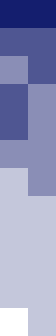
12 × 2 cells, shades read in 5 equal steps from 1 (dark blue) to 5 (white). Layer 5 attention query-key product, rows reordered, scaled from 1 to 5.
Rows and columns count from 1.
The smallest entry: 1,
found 2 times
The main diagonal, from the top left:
1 2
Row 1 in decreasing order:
1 1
